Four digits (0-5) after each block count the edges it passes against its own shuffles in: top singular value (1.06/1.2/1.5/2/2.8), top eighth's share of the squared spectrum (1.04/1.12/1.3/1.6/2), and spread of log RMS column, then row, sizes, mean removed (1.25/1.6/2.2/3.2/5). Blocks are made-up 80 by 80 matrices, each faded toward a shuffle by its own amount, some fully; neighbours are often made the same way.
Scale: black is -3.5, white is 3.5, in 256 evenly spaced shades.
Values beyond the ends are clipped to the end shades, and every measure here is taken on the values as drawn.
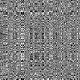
5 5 3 3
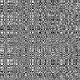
5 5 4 3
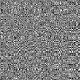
4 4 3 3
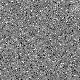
2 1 0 0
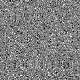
3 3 1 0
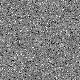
2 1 0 0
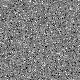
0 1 0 0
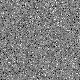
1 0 0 0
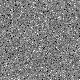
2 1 0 0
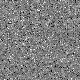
1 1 0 0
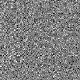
4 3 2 2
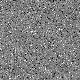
0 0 0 0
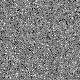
1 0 0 0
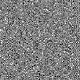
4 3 1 1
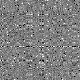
4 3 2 2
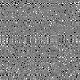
5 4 2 3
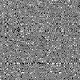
4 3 1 2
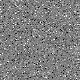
3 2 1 1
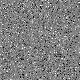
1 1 0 0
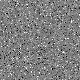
2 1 0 0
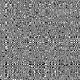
5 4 2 3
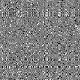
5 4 2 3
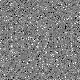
3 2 0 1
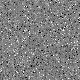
2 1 0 0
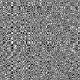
5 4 3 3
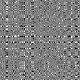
5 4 3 3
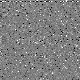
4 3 0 1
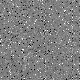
3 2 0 0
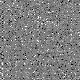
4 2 1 0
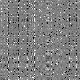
5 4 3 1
